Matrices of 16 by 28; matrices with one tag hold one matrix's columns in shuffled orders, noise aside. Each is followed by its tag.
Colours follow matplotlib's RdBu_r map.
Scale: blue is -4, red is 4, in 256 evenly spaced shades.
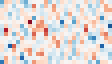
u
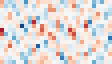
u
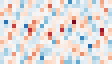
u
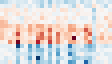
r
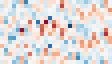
u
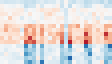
r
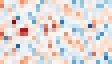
u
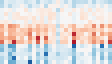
r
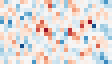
u
